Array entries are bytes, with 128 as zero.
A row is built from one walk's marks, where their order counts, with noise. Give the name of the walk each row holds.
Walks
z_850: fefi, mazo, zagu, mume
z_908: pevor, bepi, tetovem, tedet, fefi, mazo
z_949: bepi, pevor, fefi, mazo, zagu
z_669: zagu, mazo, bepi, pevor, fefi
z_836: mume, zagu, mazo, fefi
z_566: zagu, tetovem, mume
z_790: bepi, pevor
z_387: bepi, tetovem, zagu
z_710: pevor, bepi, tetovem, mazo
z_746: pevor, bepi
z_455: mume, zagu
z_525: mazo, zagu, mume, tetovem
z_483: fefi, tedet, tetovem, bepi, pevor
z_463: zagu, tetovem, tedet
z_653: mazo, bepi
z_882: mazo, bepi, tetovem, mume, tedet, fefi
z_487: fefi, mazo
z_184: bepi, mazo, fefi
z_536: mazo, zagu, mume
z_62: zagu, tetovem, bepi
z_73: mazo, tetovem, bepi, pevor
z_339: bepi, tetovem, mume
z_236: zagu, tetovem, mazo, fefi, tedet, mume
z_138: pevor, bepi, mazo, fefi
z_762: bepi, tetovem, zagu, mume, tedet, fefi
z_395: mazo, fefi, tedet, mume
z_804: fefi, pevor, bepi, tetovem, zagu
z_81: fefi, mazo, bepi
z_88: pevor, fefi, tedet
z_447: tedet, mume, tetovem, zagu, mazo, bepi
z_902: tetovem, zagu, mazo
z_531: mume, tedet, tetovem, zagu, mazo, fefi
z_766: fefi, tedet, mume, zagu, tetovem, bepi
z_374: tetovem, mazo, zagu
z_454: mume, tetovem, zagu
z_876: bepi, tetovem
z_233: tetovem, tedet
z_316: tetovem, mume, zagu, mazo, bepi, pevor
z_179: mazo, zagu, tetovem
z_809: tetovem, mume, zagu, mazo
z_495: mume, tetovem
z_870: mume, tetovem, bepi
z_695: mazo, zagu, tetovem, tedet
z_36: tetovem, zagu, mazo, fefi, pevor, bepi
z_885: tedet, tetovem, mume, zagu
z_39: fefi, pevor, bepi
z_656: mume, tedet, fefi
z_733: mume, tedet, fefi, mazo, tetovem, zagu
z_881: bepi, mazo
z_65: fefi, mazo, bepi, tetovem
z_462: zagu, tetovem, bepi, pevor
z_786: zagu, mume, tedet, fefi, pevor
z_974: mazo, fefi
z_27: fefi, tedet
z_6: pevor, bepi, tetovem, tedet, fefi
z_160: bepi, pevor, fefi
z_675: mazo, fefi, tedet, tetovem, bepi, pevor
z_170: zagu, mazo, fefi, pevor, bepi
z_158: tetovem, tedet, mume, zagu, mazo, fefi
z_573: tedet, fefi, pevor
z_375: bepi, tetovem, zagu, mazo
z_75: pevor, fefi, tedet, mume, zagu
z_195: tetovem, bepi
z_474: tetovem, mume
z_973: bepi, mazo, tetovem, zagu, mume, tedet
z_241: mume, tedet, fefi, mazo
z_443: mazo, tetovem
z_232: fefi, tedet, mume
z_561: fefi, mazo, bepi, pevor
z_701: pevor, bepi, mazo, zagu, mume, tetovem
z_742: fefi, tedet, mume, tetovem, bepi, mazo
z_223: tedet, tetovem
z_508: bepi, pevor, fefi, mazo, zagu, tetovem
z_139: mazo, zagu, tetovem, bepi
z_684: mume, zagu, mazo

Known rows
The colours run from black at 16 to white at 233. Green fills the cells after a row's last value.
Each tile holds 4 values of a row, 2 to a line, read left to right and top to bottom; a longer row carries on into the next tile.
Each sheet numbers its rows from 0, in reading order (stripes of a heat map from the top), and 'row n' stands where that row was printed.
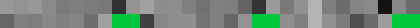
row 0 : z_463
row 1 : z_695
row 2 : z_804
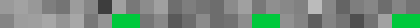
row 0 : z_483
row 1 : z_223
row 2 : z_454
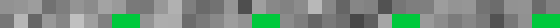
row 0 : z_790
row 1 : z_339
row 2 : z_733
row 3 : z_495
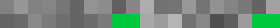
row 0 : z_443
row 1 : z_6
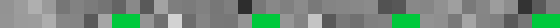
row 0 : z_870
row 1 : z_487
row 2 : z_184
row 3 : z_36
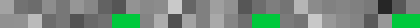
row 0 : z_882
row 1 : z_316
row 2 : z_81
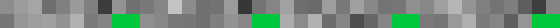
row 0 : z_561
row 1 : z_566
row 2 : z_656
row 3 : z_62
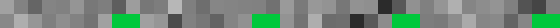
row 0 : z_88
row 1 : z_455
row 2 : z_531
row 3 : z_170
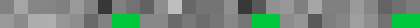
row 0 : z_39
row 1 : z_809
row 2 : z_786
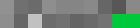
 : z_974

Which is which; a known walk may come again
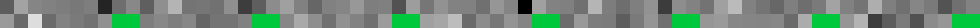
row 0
z_487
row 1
z_902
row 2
z_88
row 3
z_232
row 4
z_536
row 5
z_710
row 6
z_75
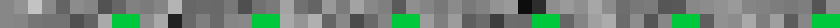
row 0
z_733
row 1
z_885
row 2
z_656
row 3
z_158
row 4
z_139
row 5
z_653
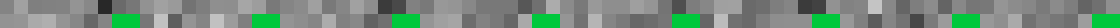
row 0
z_39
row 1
z_790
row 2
z_36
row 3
z_908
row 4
z_669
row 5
z_973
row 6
z_454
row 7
z_241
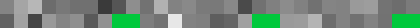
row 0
z_447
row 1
z_65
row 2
z_160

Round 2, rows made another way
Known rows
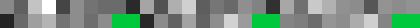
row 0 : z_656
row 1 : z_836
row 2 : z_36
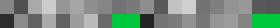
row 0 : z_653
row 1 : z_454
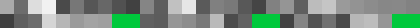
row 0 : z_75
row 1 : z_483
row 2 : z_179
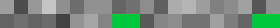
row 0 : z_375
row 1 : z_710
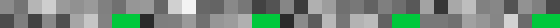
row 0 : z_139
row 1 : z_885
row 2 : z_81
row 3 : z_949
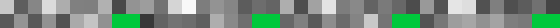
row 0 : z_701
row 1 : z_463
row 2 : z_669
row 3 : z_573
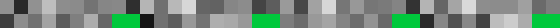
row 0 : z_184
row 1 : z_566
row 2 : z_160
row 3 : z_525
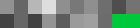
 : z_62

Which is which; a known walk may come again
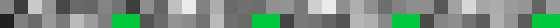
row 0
z_487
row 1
z_675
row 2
z_695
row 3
z_73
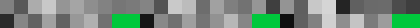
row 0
z_653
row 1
z_974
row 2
z_232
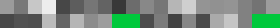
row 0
z_766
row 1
z_139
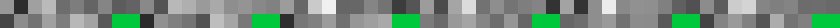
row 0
z_561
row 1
z_443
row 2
z_885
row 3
z_160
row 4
z_790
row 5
z_223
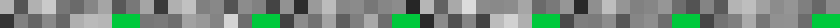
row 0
z_809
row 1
z_949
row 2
z_184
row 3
z_525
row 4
z_881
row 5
z_195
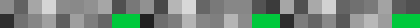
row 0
z_870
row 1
z_455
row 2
z_684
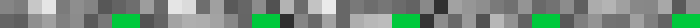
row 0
z_6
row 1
z_88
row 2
z_158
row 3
z_65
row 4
z_710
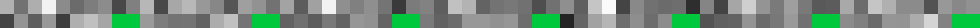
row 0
z_447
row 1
z_508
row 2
z_462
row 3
z_804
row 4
z_656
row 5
z_387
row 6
z_36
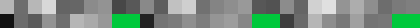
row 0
z_566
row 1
z_454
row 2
z_233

